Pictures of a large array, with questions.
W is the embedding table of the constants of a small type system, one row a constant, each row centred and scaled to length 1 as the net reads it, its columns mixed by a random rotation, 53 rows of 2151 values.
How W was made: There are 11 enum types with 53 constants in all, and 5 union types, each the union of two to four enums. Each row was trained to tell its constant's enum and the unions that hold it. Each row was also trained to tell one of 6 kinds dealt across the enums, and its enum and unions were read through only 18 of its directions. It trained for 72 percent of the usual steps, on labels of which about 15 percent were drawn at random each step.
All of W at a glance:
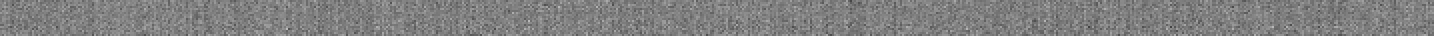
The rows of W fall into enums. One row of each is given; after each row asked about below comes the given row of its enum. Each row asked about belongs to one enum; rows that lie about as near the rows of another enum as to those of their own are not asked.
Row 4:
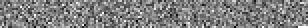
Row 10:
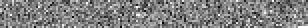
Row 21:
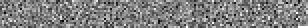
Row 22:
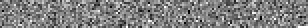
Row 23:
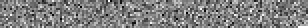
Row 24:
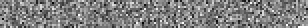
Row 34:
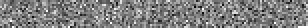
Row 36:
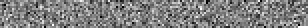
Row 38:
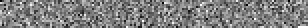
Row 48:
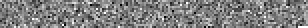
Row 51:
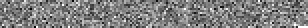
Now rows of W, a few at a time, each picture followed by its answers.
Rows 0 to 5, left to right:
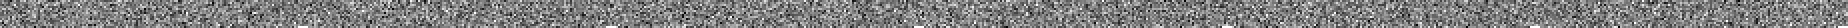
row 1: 36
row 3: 51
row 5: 48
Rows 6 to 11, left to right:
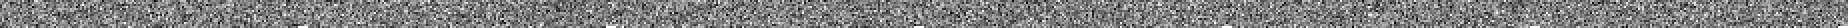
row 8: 36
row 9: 23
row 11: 10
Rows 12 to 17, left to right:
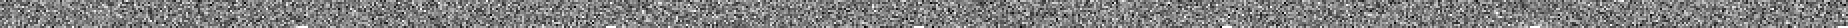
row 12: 22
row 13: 51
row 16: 10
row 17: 36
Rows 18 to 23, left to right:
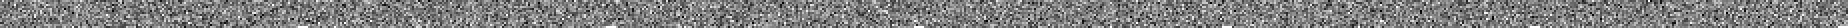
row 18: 22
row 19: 23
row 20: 10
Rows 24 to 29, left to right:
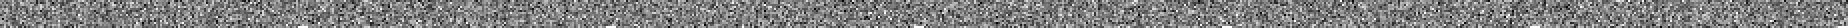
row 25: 23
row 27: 10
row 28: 23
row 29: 36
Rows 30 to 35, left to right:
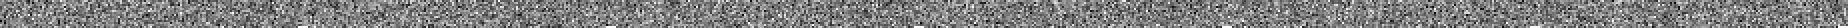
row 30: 4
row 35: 48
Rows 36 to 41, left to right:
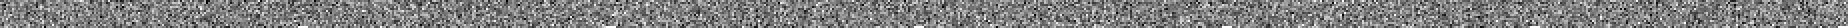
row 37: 22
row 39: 21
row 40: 36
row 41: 21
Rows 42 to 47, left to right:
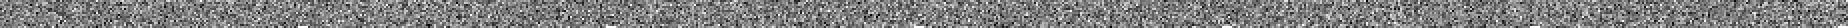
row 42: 21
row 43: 22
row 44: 22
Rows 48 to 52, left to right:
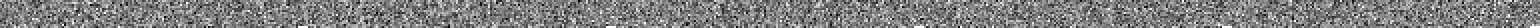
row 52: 23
